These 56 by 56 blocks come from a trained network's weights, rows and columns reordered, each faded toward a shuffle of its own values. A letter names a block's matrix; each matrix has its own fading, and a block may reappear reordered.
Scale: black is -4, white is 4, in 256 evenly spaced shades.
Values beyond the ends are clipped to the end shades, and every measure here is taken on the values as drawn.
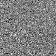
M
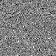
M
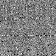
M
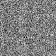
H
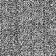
H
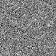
M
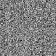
H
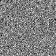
M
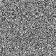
M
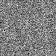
M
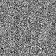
H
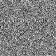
M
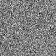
M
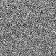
M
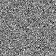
M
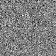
M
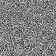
M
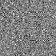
M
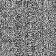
H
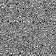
M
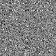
M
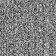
H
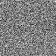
M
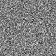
M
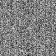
H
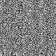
H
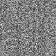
H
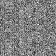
H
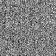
H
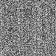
H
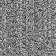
H
